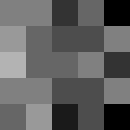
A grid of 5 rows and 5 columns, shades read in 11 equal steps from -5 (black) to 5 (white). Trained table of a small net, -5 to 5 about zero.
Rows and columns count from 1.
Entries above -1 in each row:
2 2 2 3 1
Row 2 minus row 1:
1 -1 1 -1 5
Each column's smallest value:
-1 -1 -4 -2 -5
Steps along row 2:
down down same up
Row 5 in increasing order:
-5 -4 -2 -1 1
